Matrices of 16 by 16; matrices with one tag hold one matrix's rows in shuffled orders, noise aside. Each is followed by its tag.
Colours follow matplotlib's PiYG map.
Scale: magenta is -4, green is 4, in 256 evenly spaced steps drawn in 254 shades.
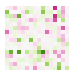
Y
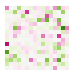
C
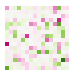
C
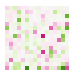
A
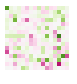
C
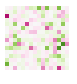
C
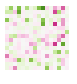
Y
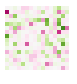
C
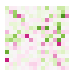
C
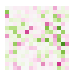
C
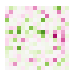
Y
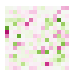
C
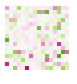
C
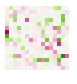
C
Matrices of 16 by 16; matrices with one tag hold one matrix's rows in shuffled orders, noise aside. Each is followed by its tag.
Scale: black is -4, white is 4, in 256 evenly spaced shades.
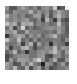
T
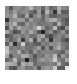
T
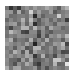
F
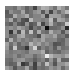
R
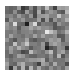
R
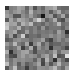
T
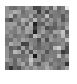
F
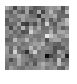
R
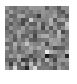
R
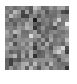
F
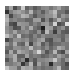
T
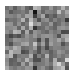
F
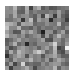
T
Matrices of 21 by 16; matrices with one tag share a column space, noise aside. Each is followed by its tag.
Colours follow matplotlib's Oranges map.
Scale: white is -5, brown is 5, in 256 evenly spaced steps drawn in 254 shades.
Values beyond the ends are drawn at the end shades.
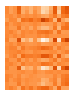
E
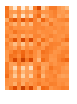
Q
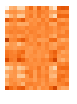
Q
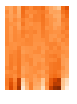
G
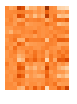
Q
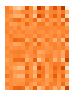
Q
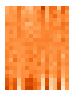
G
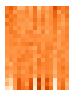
G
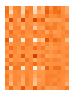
E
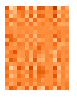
Q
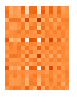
E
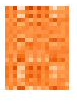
Q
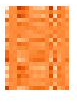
Q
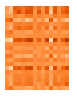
E
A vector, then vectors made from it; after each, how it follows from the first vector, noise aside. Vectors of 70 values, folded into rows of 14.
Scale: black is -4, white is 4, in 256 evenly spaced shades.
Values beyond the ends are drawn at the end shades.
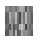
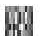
scaled up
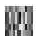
scaled up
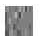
partly zeroed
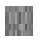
shrunk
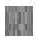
shrunk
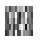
scaled up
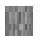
shrunk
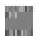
partly zeroed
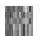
wrapped around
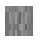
shrunk
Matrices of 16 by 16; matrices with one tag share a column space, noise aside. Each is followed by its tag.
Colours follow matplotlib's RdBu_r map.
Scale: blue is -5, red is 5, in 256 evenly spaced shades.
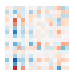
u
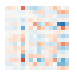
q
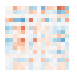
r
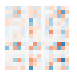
u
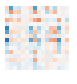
r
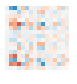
q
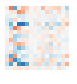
q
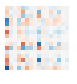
u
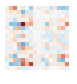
q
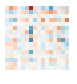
r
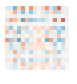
r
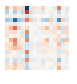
r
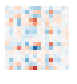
u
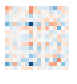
q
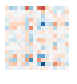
q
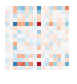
q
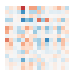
r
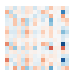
u
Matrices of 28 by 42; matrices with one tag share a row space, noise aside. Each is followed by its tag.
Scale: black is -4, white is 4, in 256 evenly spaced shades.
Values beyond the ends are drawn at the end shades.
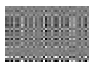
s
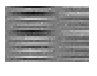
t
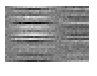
t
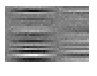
t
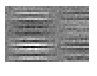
t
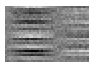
t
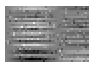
t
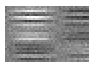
t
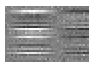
t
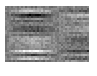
t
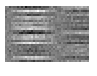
t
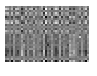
s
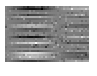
t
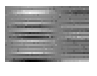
t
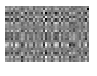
s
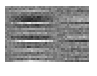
t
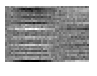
t
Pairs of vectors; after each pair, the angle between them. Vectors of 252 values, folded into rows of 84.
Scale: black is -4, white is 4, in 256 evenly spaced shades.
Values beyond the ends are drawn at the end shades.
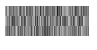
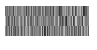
partly aligned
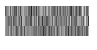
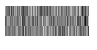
nearly opposite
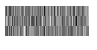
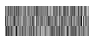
orthogonal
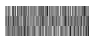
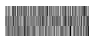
nearly parallel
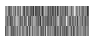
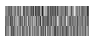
nearly parallel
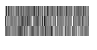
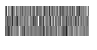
orthogonal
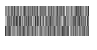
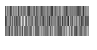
orthogonal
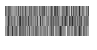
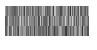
nearly opposite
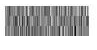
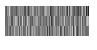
nearly opposite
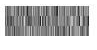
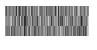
partly opposed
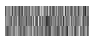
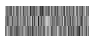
nearly opposite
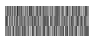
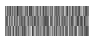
nearly parallel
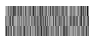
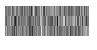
partly opposed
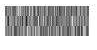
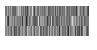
nearly parallel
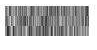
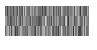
partly opposed
